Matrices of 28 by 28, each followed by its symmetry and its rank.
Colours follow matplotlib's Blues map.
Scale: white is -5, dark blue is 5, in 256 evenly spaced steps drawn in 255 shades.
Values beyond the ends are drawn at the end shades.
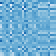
neither, rank three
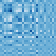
symmetric, rank two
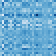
neither, rank three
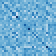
symmetric, rank five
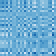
symmetric, rank two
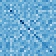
symmetric, rank five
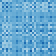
symmetric, rank two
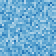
neither, full rank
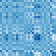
symmetric, rank two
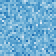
neither, full rank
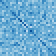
symmetric, rank five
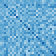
symmetric, rank five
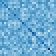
symmetric, rank five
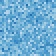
neither, full rank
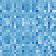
neither, rank three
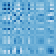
symmetric, rank two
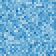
neither, full rank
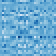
neither, rank three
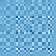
symmetric, rank two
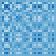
symmetric, rank two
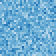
neither, full rank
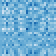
neither, rank three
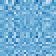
neither, rank three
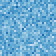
neither, full rank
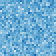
neither, full rank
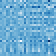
neither, rank three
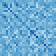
symmetric, rank five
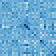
symmetric, rank five
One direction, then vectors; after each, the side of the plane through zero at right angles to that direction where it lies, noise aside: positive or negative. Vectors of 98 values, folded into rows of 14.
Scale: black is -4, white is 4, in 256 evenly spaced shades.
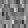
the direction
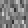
negative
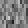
negative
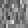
positive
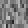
negative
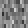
positive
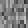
positive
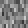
positive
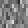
positive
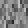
negative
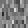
positive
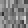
positive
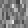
positive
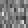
negative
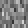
negative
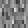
positive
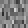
positive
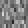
negative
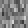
positive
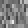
positive
